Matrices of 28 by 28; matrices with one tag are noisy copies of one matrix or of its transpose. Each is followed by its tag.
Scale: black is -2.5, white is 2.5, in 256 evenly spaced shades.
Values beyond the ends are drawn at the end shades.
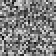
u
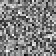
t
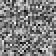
u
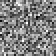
u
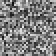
u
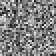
u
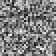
u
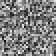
u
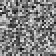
u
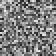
t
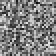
u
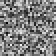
u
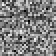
u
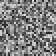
t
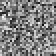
u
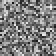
t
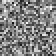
t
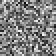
t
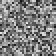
t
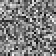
t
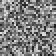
t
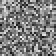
t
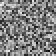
t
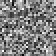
u
